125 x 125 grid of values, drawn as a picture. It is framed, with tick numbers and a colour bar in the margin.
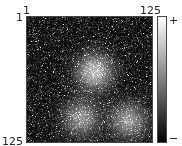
The ninth with the highest average is the centre. No row or column stands out. Three bumps rise from the field. On average the colour sits 20% of the way up the scale. Most values sit low, with a long tail of high ones.
